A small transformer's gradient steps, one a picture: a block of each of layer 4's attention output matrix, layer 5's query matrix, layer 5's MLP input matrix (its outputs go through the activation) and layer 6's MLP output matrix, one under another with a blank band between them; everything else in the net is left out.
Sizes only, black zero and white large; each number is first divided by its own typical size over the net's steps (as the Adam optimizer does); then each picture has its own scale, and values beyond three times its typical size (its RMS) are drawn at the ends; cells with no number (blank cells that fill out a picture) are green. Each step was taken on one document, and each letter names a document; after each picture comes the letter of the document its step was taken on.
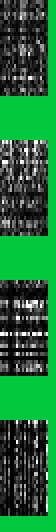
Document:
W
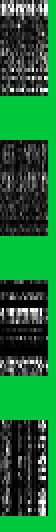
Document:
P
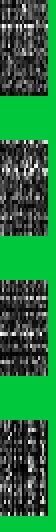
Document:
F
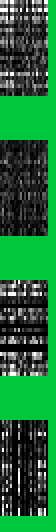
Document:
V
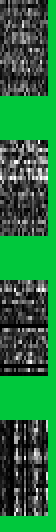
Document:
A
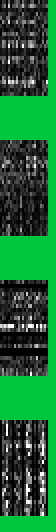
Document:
P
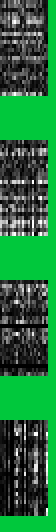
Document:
A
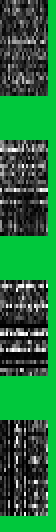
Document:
A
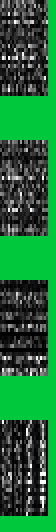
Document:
P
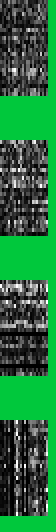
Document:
A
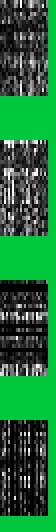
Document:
W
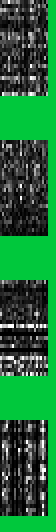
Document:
P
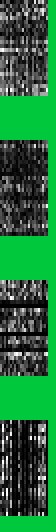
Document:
V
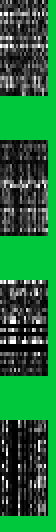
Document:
V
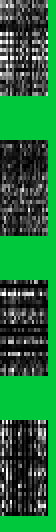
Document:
V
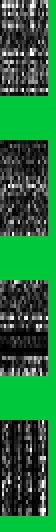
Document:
P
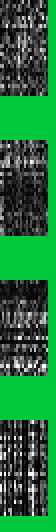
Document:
F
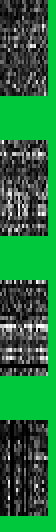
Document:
A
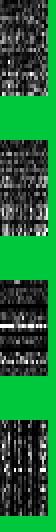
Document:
P
